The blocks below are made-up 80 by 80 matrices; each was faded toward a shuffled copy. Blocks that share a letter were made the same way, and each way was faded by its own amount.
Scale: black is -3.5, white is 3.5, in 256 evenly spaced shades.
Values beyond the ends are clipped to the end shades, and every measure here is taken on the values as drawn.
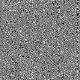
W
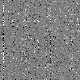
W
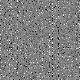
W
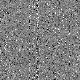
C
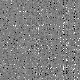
W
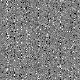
C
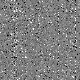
W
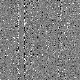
C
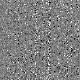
C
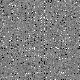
W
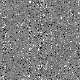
W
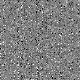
C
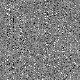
C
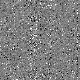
W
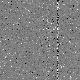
W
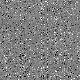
W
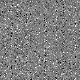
C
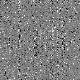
W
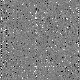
W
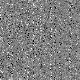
C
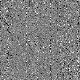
C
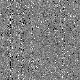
C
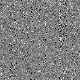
C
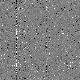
W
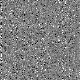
C
